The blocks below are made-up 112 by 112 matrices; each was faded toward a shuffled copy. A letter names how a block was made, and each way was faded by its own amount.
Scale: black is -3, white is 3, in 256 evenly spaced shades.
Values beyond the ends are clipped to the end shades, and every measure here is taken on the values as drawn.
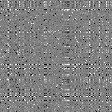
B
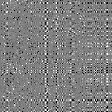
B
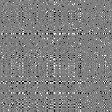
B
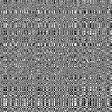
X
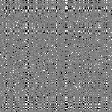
B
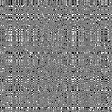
B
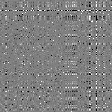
B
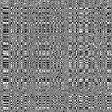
X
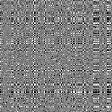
X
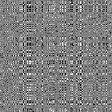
X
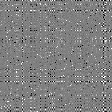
B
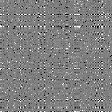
B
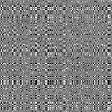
X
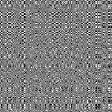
X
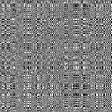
X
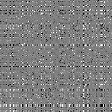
B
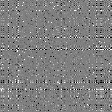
B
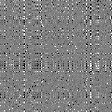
B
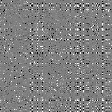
B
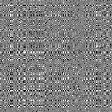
X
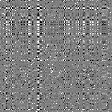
B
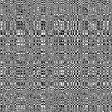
X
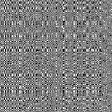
X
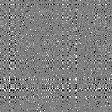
B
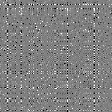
B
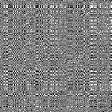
X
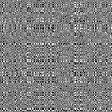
X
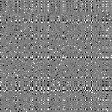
B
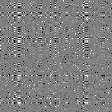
B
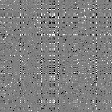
B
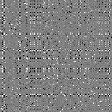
B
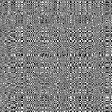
X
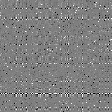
B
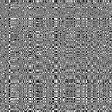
X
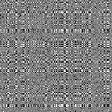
X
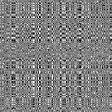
X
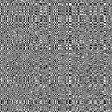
X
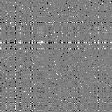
B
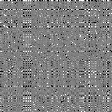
B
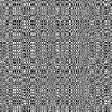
X
